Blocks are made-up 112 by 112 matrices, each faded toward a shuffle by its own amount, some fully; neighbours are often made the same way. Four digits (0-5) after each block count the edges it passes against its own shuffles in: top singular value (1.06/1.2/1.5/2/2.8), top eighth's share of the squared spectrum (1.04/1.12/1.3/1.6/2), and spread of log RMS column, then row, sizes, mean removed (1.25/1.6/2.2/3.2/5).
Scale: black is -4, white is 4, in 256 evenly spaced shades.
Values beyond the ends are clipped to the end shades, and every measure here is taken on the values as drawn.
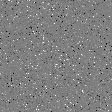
0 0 0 0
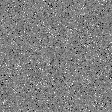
0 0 0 0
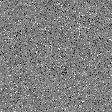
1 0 1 0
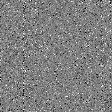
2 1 2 0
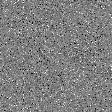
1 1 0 0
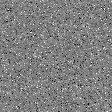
0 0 0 0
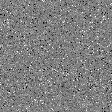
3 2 0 0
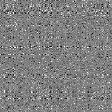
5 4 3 3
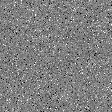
0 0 1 0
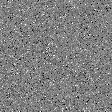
0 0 0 0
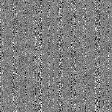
2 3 4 0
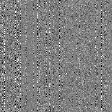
2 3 4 0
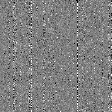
3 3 4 0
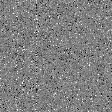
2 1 1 0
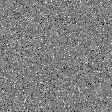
0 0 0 0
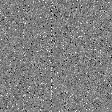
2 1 1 0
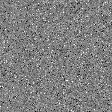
0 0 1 0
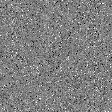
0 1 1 0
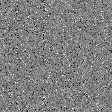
0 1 1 0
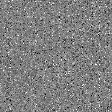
1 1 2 0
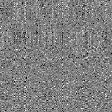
4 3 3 2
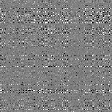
5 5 3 4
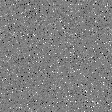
2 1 0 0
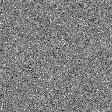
2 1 0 0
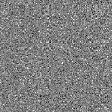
4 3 2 2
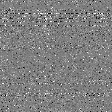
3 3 1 3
